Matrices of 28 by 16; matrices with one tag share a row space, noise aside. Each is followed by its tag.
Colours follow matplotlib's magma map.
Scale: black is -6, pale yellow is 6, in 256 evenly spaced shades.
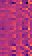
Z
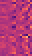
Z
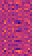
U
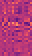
U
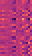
Z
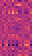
U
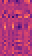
U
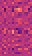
U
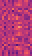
U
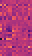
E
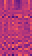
U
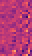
Z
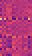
E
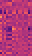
E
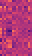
E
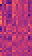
E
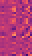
Z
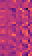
Z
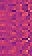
Z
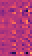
Z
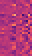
Z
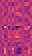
U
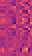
Z
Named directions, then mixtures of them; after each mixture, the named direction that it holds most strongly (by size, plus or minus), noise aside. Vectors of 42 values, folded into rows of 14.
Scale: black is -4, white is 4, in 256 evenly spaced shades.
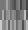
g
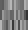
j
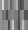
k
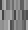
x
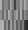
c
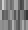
k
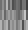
g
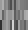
j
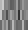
k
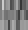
k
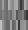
j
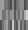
j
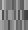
k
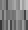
g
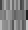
x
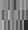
c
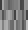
x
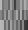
c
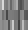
k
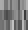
k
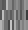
j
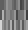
g
